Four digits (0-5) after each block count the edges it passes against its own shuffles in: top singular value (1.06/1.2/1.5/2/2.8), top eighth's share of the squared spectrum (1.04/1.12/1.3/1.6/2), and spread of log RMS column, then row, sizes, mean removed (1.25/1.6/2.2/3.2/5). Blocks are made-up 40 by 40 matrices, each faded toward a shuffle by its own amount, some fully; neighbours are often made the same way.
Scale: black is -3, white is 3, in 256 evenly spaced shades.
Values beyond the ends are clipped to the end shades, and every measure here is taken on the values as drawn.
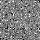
3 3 1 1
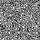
2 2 0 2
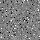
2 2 0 0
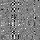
4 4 3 1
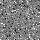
0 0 0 0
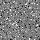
0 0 0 0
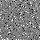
0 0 0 0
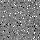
2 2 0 0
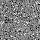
0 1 0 0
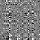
4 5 3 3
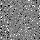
3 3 1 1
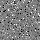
0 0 0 0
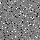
0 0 0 0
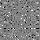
3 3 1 1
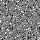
2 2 0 0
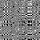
4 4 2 3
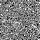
0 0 0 0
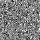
0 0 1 0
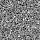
1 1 0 0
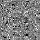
3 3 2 0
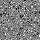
2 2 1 0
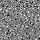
2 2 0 1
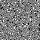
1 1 0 0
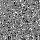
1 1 0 0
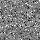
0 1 0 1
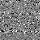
2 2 0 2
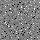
0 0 0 0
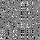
4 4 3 1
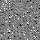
2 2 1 0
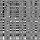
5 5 3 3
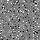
3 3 1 0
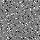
2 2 1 0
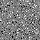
2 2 0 0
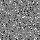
2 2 0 0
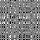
4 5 3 3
